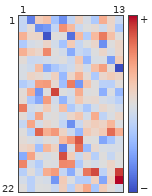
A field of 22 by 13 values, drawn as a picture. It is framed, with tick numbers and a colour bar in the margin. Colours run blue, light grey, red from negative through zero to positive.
Stripes: none. Odd rows or columns: none. Mirror symmetry: none. Slope: none. Grain: fine.
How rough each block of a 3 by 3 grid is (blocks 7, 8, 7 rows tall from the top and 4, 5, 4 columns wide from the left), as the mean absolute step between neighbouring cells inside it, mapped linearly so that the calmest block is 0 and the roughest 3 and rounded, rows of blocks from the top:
2 1 2 | 2 2 0 | 1 3 1
